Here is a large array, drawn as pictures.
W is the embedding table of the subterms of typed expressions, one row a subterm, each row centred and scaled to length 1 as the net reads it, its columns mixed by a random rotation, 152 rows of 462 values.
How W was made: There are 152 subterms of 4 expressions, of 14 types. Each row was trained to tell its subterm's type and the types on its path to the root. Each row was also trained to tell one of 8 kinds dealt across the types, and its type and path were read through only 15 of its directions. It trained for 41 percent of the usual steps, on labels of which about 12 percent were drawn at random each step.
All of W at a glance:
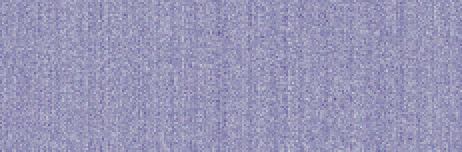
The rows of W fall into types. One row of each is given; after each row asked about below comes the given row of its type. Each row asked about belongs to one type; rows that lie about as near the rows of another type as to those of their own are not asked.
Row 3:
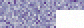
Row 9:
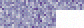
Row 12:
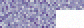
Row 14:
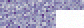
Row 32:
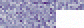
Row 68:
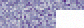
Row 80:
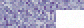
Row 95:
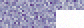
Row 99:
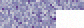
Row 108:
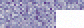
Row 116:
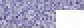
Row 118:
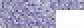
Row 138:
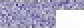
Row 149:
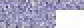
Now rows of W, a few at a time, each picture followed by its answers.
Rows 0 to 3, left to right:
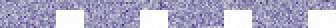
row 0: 68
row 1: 32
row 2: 116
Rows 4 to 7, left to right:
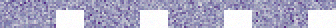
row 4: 149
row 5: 12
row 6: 14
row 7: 95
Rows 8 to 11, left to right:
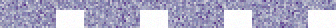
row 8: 99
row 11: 32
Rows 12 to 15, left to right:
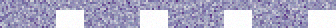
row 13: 80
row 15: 68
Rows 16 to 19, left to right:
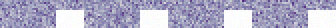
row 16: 32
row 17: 108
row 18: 3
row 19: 149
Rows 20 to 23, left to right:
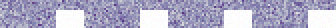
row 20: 108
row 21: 118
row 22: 3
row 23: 32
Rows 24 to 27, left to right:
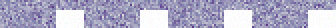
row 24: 118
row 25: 116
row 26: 149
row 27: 68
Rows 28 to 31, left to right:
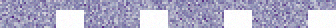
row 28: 116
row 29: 14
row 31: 95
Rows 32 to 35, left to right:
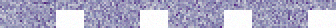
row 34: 9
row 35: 12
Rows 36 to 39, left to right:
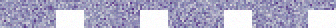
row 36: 80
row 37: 95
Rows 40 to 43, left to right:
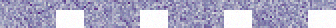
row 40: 118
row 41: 9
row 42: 116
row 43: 118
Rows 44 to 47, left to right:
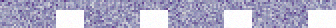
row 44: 80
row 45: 116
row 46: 68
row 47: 12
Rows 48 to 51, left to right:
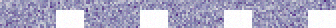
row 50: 138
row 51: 14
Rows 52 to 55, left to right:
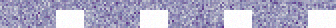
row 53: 108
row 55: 32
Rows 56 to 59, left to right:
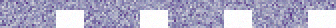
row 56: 149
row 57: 12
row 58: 108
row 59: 108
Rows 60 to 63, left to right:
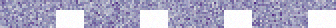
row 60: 116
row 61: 68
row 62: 95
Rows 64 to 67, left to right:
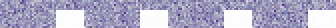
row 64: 14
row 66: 118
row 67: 118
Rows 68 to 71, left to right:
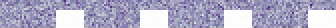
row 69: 108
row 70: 99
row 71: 99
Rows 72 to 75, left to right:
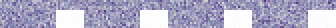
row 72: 118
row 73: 3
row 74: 99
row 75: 32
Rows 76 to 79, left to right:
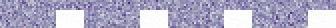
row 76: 116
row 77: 9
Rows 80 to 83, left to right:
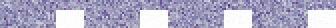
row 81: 116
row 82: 80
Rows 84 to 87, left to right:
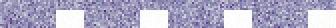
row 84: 118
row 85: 3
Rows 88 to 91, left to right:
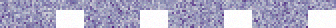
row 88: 138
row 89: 12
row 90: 95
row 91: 95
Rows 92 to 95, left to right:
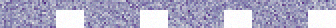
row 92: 9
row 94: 116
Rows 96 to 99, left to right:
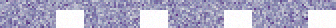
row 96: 68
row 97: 138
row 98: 138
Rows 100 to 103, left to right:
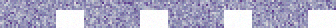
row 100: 68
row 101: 32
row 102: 118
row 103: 3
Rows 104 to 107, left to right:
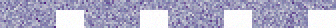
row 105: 80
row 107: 99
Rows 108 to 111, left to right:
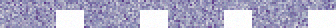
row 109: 149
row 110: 12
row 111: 14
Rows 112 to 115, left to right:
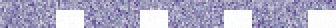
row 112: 118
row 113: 12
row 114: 3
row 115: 14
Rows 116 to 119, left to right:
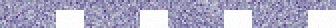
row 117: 149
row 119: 149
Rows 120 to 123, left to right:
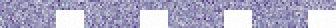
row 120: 118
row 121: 68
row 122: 149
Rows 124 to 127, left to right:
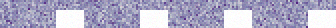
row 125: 68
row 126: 80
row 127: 149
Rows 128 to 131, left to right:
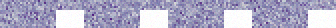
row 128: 12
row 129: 138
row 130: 68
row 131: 12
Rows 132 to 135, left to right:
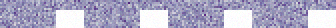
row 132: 3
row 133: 9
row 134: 3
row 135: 95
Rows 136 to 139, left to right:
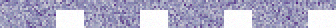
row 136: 68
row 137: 99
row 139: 108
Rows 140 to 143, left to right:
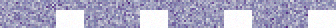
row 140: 99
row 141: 9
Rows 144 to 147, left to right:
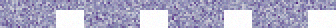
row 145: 116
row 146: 12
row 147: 149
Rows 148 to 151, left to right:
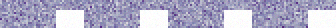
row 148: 116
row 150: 12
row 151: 149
